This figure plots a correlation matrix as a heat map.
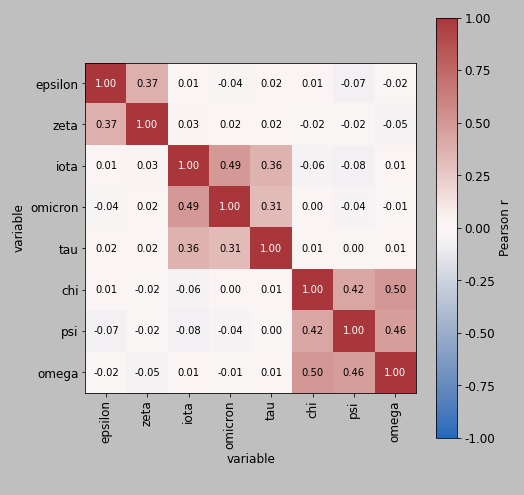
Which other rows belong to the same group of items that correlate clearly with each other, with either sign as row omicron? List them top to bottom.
iota, tau
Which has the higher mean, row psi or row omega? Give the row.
omega
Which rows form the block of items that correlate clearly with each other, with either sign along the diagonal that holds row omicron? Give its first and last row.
iota to tau
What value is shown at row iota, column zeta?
0.03
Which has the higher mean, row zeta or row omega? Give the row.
omega
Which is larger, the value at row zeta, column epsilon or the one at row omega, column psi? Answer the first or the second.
the second
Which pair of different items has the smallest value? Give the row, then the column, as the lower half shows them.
psi, iota
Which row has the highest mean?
omega
